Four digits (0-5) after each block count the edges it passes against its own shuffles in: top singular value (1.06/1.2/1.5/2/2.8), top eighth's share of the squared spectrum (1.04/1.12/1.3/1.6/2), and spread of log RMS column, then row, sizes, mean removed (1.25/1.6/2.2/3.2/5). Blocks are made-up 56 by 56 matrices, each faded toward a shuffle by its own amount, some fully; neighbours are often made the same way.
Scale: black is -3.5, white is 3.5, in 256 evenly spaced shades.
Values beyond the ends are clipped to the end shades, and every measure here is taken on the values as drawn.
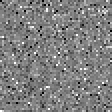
0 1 0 0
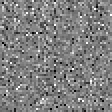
3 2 1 0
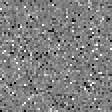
0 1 0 0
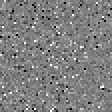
0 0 0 0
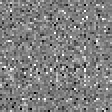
3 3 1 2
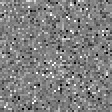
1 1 0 0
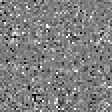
3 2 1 1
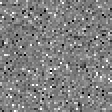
0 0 0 0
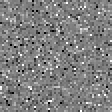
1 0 0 0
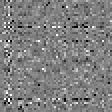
4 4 3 2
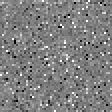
0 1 0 0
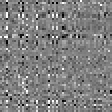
4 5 3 3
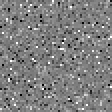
0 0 0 0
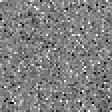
1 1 0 0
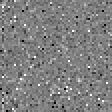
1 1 0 0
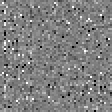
2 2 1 0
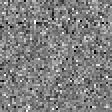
0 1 0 2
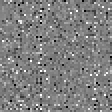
2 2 1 1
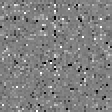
3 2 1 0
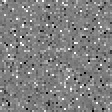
0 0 0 0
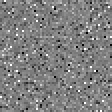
1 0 0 0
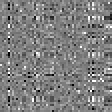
5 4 3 3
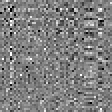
4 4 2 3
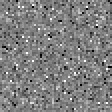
1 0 0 0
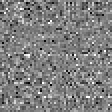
4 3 1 2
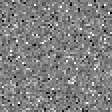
2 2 0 0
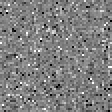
2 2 0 0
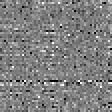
4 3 2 2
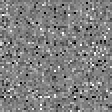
3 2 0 1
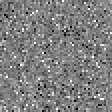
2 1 0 0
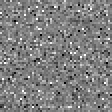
2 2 0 1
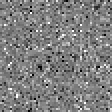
3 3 1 1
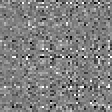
4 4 2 3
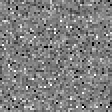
1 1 0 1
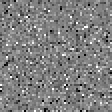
2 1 0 0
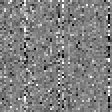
2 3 3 0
